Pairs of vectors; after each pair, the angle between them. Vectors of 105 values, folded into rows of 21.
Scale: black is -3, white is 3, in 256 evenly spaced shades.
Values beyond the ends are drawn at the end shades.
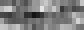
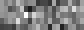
partly opposed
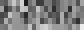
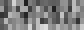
nearly parallel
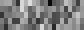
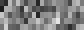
partly opposed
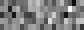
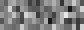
nearly opposite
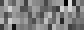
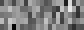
nearly parallel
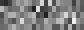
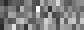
partly aligned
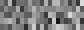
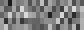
partly opposed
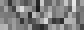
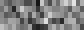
nearly parallel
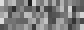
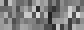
partly aligned
